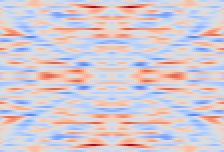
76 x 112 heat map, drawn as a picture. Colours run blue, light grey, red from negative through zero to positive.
Its left and right halves mirror each other, and so do its top and bottom. There is no overall slope. Streaks run across, left to right.
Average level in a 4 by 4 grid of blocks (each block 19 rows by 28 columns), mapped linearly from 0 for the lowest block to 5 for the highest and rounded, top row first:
0550 / 1001 / 1001 / 0550
